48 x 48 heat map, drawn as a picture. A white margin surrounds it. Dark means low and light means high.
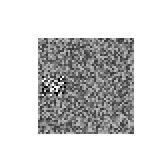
Odd rows or columns: none. Stripes: none. Roughest part: middle left. Odd patch: rougher, in the middle left. Histogram: bell-shaped. Mirror symmetry: none.
